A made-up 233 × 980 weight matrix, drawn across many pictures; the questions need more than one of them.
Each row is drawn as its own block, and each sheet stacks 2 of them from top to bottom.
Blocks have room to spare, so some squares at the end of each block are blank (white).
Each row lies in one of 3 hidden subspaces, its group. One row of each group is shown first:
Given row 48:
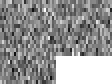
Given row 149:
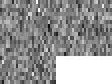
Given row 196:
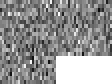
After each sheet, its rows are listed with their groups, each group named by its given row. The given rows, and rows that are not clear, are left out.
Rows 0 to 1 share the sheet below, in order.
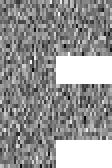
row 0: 196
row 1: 196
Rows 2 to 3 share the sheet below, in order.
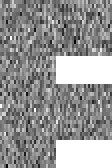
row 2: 149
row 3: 196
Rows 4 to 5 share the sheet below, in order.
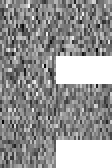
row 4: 48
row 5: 196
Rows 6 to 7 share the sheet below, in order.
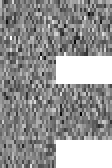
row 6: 149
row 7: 196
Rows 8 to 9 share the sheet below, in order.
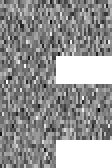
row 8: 48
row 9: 48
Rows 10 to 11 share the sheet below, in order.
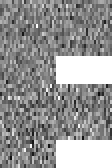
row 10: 48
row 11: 196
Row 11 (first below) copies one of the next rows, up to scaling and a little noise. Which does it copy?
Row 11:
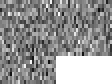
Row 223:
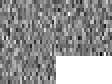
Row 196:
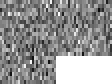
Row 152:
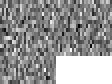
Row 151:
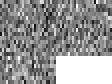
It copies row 196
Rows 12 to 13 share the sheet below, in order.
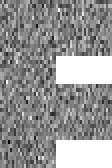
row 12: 48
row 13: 196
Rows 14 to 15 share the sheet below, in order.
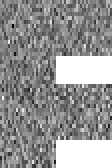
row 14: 48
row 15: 48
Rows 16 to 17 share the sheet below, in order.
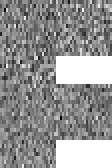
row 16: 196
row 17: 149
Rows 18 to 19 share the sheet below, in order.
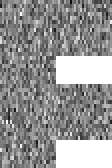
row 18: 149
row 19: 196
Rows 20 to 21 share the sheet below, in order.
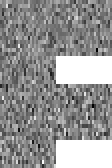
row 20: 48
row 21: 48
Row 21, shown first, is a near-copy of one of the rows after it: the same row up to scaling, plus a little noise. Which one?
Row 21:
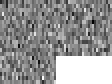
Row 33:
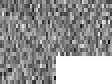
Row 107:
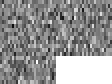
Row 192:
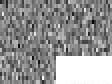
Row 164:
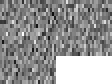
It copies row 192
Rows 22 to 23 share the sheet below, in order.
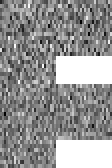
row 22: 48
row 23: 196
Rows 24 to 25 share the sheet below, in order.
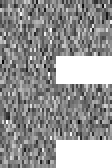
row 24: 149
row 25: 196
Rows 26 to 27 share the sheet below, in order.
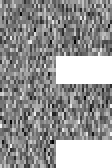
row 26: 149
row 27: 149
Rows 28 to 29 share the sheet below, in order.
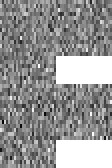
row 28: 196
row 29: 196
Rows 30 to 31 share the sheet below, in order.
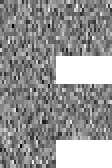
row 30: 48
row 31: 196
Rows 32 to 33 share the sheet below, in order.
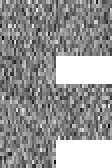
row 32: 196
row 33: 48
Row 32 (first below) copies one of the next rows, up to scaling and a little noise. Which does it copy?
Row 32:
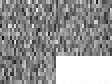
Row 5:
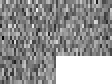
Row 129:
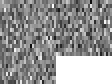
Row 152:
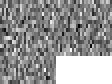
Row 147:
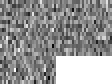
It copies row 5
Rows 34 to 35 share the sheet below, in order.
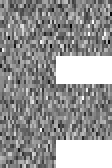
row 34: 48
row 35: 48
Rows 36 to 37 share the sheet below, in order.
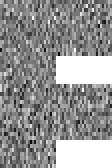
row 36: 48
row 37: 149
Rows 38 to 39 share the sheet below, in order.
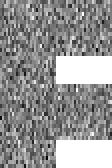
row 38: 48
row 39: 196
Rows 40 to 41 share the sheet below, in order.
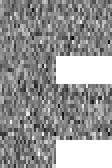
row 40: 48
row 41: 149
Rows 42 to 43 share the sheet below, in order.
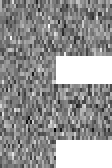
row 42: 149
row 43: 48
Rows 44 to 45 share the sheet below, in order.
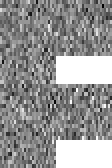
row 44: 149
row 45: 48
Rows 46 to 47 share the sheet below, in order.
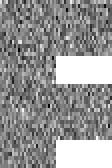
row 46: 149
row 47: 48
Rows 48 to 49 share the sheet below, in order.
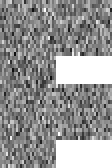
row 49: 196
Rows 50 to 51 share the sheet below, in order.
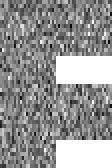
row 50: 48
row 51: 149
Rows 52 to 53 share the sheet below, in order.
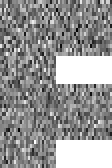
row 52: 196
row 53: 196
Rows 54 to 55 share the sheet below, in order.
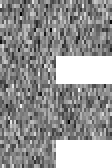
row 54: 149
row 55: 149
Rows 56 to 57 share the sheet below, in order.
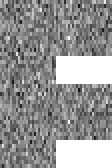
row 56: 149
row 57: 149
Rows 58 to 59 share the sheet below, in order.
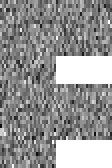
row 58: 196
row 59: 149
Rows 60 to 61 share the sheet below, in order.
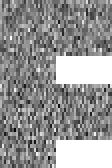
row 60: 149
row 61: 149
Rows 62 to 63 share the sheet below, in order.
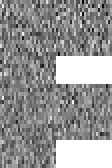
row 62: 48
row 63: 48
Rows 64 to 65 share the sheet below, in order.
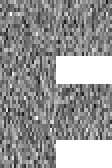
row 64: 196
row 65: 196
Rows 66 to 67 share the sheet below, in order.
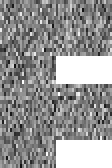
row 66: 149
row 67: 196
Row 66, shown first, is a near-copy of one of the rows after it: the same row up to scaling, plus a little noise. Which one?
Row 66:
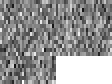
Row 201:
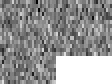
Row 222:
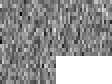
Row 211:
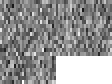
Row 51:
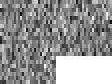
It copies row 211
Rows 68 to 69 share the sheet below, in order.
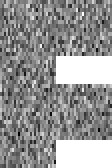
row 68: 48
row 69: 149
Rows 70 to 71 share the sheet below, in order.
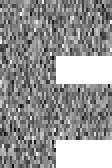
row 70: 149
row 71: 149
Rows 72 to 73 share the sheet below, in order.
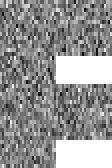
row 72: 48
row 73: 149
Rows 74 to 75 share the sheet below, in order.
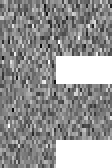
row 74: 48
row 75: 48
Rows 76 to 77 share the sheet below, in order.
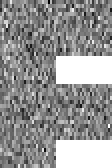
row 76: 196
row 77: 48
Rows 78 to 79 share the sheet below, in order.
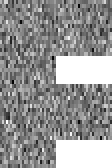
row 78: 149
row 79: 196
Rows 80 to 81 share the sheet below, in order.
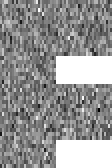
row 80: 149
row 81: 48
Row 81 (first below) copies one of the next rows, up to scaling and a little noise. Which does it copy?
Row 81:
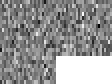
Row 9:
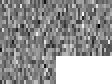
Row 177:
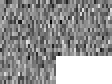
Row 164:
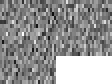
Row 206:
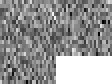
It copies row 9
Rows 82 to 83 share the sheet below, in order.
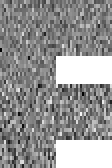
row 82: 48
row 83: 196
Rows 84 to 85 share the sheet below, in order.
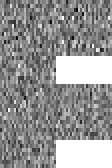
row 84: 48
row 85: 196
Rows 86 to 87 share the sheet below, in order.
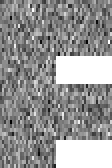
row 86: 48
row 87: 149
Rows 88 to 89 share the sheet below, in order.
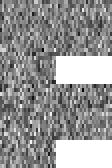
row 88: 149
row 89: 149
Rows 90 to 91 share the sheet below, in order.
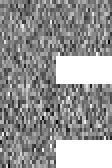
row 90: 48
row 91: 196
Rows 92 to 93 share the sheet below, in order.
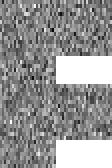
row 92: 196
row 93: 149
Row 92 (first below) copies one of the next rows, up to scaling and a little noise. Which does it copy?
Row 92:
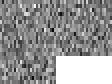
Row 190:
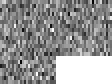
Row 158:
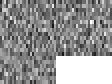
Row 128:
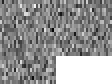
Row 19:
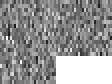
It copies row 128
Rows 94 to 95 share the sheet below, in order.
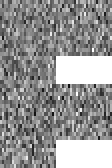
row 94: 196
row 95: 196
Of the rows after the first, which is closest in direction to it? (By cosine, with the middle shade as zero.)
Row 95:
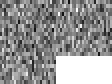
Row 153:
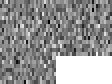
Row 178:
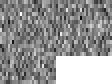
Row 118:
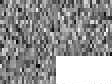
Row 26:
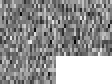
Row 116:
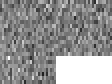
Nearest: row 116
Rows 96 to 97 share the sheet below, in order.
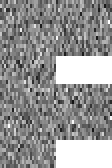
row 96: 196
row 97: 48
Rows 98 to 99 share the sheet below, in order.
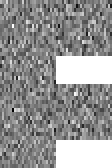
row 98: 48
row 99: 48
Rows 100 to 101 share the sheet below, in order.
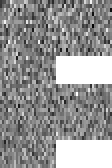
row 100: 196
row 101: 196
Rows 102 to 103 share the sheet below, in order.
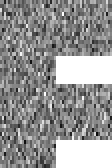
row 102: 196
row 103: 48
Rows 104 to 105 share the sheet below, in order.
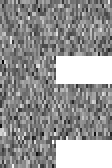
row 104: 149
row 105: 149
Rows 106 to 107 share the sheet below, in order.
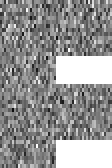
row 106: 196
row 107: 48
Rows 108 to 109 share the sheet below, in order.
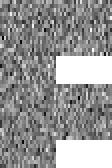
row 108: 196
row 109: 149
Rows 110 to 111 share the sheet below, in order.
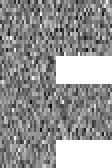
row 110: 196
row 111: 48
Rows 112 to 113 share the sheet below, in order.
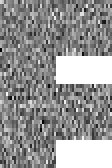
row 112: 48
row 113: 196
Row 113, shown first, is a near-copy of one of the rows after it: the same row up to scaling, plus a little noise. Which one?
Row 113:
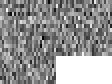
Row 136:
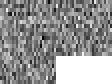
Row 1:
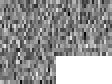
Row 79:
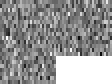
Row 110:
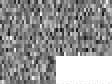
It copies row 136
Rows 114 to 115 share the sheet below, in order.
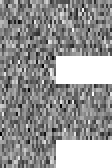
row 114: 48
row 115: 48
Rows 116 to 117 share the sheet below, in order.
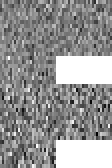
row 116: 196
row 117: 48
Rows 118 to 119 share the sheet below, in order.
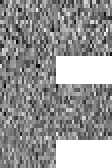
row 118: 196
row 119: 196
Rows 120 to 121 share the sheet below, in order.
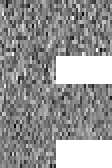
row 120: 48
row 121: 196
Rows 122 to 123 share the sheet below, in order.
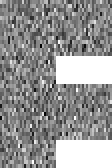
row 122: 48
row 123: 196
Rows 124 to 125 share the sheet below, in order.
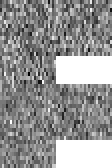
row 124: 196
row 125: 149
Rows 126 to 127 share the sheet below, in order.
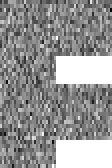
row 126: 196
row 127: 149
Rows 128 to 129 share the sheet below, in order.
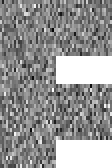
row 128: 196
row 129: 196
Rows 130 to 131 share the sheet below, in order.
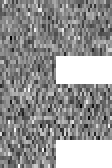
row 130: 149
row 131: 48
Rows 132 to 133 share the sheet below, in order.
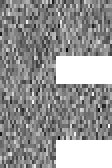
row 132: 196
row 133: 48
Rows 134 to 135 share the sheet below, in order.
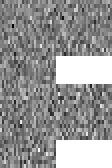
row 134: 48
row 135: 196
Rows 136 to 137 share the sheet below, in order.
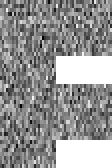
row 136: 196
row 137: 149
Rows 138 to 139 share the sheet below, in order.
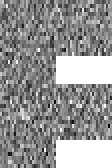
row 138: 48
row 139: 48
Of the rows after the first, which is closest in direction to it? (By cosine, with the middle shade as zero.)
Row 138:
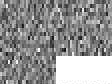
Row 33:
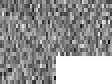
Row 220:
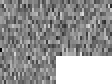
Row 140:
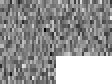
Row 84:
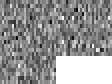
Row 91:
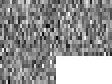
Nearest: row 220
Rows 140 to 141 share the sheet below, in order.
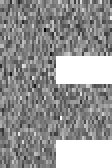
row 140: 196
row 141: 149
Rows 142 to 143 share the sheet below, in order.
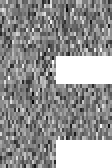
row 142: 149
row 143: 48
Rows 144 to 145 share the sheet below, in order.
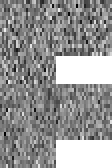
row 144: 196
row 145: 196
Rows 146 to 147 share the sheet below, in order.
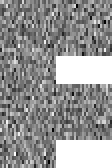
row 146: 48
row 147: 196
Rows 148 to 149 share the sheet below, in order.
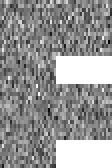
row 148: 48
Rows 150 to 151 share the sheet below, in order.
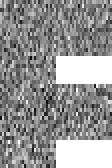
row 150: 149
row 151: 196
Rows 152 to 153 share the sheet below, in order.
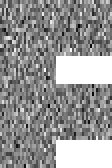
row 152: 196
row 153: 48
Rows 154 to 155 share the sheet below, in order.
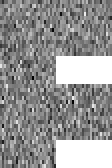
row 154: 196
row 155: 48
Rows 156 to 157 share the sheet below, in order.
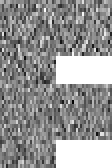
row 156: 48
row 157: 48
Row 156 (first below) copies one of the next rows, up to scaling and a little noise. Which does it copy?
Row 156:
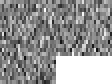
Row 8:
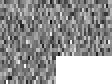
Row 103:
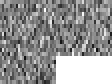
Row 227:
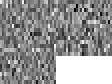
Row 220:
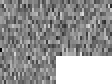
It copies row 103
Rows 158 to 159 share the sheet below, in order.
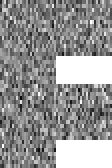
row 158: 196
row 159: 149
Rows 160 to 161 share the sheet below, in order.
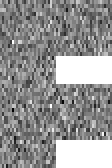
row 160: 149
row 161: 48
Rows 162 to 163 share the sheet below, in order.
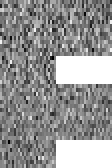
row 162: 149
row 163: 196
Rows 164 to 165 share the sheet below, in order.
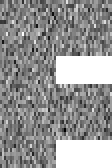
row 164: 48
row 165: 196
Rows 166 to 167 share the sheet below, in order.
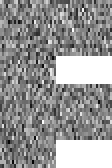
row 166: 48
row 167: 196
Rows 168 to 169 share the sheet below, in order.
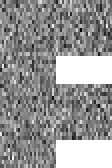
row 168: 196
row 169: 48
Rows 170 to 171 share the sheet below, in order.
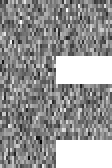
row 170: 149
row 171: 196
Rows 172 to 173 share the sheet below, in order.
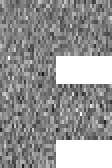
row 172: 196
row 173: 196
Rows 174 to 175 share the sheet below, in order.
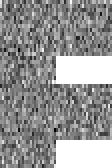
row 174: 149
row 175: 48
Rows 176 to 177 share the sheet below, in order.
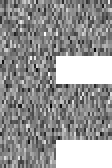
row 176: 149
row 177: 48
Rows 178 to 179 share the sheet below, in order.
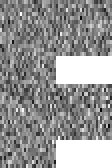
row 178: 149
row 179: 48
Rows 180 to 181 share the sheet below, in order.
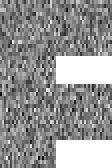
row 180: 149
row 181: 196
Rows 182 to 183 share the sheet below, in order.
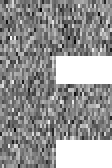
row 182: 149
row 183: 48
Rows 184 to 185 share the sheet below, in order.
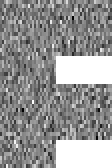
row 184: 48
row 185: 48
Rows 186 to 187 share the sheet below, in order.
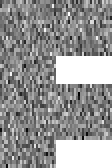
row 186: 196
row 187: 196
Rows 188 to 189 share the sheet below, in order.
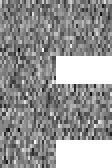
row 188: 149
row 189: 196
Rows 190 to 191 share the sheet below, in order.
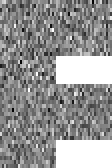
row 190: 196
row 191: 48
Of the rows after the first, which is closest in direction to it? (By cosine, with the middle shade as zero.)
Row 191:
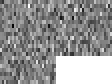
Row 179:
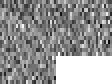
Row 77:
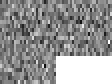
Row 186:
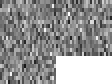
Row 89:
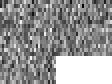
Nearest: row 77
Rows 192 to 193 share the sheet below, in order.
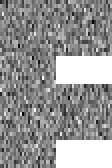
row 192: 48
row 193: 196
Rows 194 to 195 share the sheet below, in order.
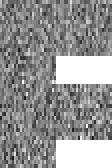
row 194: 149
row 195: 196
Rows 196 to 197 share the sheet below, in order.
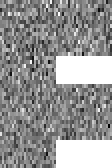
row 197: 48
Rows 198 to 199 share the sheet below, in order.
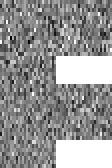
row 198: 149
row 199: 48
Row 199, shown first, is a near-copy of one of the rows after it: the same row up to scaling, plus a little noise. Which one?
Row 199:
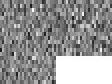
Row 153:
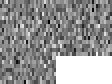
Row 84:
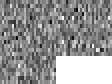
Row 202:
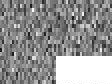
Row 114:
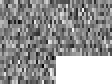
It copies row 202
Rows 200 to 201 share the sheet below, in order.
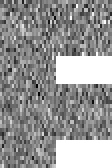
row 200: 48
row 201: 149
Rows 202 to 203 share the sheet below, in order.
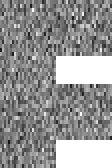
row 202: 48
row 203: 196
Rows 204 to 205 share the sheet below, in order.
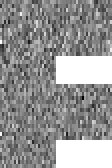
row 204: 149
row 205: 48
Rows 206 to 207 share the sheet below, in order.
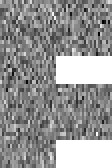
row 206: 48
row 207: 48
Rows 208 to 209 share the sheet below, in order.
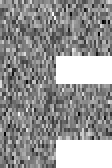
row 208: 48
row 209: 196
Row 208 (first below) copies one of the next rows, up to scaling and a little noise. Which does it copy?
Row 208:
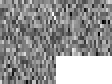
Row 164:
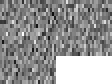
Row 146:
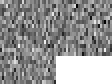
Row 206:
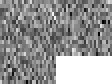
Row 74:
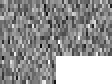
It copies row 206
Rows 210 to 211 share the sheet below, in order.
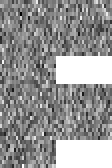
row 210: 149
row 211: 149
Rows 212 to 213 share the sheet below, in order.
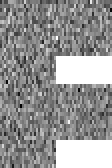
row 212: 196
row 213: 149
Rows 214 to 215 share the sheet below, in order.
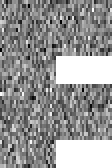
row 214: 48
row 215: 149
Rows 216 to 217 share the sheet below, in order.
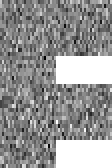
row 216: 149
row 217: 48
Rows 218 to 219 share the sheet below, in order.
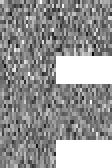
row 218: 196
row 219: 48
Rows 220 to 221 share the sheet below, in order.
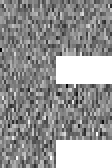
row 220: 48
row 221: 48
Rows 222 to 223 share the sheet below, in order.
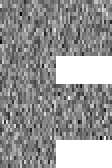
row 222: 149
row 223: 196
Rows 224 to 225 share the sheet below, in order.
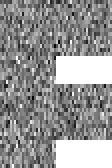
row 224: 48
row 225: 149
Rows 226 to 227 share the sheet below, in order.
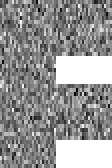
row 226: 149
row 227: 48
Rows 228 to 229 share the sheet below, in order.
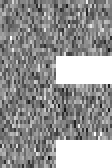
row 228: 149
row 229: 149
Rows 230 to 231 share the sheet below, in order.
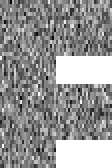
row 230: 196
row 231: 149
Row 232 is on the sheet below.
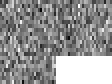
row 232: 149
